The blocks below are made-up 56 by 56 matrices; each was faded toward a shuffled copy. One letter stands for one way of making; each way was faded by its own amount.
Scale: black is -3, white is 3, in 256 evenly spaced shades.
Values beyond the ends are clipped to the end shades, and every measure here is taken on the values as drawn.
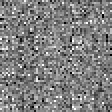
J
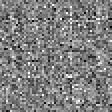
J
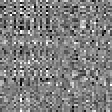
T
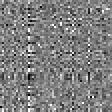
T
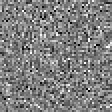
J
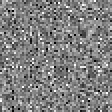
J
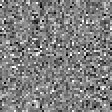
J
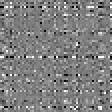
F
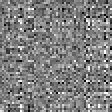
T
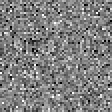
J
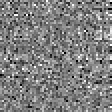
J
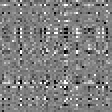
F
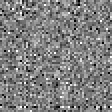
J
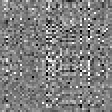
T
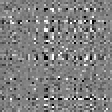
F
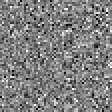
J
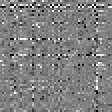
F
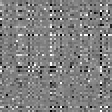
F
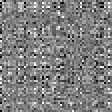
T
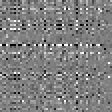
F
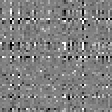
F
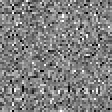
J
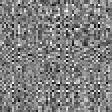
T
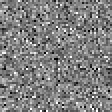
J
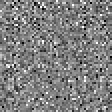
J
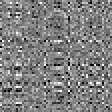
T
